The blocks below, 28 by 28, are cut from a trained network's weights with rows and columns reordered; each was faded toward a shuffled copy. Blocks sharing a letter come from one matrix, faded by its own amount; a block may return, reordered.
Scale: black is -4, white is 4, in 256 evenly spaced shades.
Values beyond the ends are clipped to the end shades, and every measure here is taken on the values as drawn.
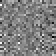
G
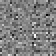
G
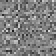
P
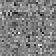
P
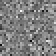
G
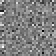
G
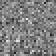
P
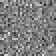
P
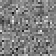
G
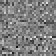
P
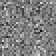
G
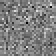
P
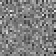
G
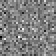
G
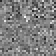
P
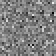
P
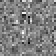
G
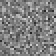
P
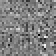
G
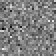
P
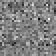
P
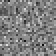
P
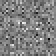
G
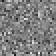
P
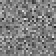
P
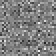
G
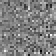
G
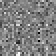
G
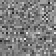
P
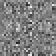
G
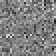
G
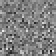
P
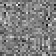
G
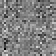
G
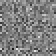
P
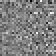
G
